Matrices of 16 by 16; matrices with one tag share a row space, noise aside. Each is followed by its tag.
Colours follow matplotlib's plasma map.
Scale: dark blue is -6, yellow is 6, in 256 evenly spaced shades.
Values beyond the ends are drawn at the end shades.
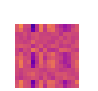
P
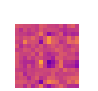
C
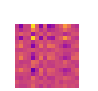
P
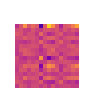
C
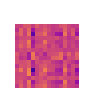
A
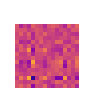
A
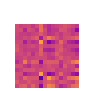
C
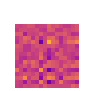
C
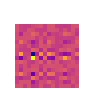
P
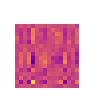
A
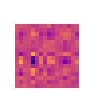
P
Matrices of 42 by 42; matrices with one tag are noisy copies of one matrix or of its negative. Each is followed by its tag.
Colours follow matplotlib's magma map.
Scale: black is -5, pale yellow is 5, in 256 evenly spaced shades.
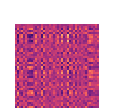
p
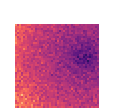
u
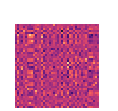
p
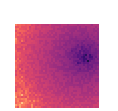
u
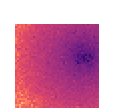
u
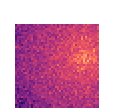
u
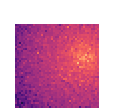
u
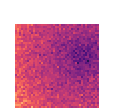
u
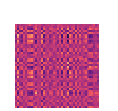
p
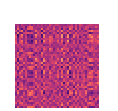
p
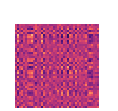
p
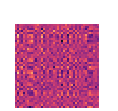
p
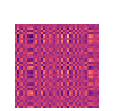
p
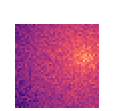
u
